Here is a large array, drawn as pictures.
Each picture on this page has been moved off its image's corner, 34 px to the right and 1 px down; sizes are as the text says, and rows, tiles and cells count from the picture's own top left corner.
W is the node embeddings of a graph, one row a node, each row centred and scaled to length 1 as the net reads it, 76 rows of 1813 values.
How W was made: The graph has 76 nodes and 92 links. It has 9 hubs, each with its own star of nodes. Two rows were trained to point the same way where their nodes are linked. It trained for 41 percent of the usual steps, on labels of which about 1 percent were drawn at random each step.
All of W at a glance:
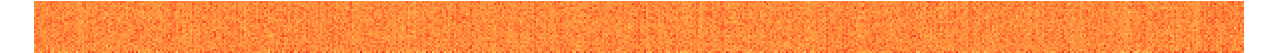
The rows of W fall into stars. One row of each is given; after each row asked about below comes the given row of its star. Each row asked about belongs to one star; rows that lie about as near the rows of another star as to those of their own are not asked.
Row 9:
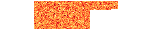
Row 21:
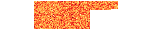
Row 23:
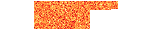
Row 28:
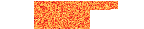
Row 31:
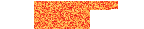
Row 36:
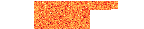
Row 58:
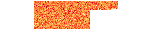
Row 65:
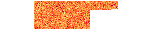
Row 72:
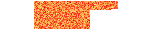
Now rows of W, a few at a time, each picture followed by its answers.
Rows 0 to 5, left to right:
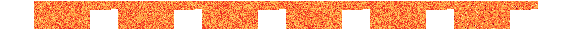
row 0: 58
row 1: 9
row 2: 65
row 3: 23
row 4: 58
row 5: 21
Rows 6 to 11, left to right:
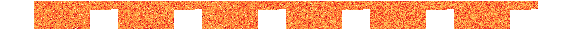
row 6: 72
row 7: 58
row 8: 21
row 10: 28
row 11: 9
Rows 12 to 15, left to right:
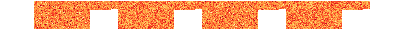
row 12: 65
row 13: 65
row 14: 31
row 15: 21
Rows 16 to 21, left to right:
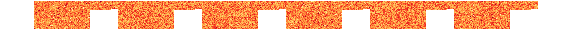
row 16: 23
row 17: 23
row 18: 9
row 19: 23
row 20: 21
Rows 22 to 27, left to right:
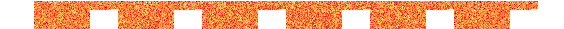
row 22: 23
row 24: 23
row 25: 72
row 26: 58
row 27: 9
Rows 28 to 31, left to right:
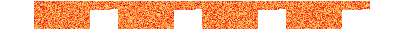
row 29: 65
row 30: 9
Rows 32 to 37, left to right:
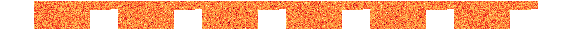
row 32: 9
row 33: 65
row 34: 72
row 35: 23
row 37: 23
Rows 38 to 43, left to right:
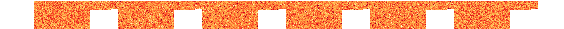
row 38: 65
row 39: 65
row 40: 21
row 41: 58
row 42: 72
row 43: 36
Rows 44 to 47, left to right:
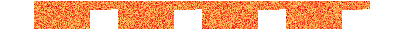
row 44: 36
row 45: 72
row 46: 65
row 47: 58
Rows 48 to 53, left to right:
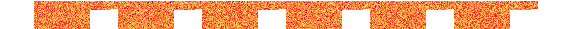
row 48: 58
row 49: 28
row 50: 28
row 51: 31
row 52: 31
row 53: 72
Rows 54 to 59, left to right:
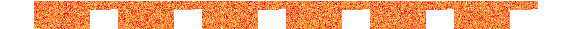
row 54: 23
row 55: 21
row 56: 58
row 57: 28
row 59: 36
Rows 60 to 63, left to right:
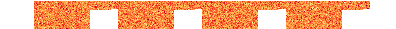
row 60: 58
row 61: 31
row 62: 31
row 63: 9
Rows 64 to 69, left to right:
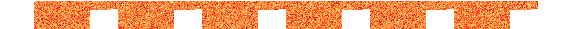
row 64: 36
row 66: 28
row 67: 31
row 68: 28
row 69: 36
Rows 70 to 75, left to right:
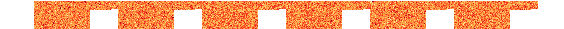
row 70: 9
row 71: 31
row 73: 72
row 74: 31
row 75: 23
